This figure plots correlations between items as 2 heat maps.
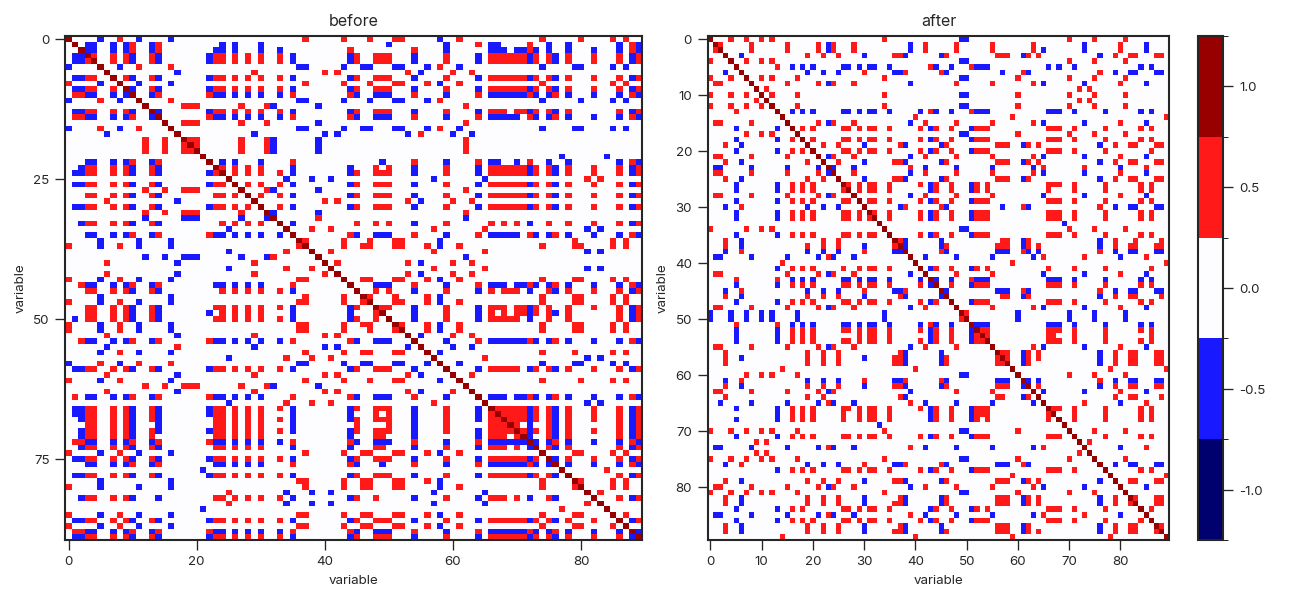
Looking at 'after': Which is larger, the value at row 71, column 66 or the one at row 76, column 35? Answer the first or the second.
the first
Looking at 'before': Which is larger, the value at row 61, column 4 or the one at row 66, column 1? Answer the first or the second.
the first
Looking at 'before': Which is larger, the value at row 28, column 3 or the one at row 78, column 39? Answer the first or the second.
the first
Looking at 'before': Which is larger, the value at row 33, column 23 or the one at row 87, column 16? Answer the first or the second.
the first
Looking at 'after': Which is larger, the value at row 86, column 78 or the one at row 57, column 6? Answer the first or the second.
the first
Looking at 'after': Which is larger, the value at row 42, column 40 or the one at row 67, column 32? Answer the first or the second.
the second
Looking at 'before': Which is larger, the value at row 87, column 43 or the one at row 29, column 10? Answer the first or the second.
the first
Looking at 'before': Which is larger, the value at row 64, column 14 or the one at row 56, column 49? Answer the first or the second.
the first
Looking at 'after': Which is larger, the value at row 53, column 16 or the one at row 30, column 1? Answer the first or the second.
the first
